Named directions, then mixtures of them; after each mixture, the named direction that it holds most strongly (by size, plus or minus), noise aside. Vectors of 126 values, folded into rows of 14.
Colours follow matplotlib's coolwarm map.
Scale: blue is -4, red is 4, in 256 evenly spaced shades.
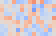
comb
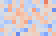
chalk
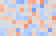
comb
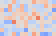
chalk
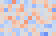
chalk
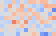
chalk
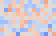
chalk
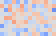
chalk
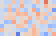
chalk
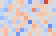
chalk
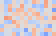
chalk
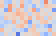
chalk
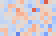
chalk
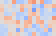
comb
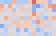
comb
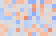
comb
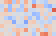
chalk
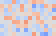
comb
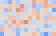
chalk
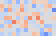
chalk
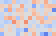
chalk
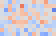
chalk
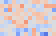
chalk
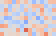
comb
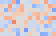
chalk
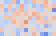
chalk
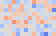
chalk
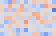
chalk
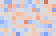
chalk
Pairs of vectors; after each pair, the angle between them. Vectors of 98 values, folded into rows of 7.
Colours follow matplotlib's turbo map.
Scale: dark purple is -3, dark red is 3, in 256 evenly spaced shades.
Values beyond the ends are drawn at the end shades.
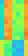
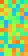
orthogonal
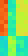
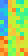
nearly opposite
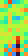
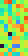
partly aligned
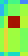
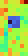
nearly opposite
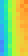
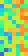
partly aligned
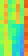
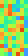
partly opposed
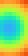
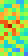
partly opposed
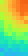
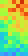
nearly parallel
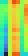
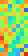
partly opposed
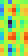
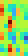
nearly opposite
